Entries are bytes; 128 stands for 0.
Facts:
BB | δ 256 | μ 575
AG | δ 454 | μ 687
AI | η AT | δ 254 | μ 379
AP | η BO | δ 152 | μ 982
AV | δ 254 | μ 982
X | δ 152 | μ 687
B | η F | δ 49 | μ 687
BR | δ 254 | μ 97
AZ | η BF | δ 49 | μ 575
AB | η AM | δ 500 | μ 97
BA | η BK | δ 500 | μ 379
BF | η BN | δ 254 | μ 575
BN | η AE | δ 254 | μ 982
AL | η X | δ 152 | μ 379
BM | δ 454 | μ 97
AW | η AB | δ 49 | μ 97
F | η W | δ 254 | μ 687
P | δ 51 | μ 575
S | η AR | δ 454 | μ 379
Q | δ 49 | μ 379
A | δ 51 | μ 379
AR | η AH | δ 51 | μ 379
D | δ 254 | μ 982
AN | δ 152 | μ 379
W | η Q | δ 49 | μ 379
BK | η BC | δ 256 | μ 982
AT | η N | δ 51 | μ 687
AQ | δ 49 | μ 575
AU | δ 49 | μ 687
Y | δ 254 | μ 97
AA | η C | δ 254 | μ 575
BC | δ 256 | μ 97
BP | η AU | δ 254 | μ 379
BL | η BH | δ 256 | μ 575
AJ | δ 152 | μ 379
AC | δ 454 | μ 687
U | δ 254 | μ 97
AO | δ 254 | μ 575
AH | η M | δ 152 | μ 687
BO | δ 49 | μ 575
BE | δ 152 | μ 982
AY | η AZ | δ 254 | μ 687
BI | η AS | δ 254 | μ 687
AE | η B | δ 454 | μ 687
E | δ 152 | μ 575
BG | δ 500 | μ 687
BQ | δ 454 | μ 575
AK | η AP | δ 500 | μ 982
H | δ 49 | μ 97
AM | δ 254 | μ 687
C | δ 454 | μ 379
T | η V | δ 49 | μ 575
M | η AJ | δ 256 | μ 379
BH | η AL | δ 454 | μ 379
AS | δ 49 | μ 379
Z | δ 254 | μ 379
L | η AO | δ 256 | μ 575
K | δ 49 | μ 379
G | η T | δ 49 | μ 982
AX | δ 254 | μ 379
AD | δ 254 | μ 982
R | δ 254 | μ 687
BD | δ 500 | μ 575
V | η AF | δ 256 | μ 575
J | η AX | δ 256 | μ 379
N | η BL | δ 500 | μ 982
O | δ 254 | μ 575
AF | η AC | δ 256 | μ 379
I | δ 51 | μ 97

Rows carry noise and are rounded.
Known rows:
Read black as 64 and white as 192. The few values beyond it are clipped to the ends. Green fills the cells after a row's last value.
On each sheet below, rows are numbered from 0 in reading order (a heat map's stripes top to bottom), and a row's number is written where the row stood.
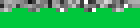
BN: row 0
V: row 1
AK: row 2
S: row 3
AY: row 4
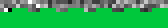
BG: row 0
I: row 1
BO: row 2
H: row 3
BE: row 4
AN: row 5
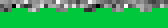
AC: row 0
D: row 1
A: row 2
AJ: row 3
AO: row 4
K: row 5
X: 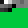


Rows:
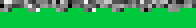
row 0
F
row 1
J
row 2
B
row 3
C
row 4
AQ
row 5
BM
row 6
AU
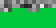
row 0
AB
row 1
BF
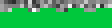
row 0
AS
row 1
BA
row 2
O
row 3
Z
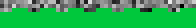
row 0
AM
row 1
BQ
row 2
BC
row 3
AH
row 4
BB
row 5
E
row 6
BH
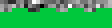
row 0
AW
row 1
AL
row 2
AA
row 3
R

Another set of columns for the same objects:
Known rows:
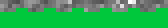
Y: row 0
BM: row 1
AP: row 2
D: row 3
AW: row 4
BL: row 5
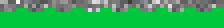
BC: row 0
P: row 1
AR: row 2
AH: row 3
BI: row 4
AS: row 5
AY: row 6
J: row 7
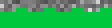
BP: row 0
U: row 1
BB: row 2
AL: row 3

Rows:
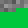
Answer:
BG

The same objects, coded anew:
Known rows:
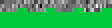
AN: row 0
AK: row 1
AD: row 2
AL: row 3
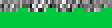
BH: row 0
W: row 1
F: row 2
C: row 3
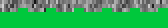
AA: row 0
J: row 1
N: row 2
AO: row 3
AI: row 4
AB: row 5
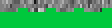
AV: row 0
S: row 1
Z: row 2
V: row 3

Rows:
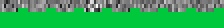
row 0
L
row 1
H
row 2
AR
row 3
X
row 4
BK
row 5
AP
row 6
AG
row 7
BE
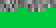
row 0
I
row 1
BQ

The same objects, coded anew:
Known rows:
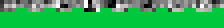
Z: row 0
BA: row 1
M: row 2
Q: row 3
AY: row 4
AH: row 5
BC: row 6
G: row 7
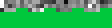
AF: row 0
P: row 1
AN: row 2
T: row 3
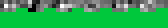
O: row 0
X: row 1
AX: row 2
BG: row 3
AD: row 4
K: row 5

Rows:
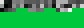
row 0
AL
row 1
BN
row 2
BQ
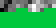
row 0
AJ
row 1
AW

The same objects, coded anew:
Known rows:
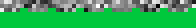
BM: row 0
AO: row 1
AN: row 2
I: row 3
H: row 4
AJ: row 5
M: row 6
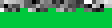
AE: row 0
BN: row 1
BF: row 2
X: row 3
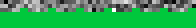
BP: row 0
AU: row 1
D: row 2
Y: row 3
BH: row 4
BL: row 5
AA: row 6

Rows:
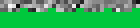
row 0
AH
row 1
G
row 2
N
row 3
K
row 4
BC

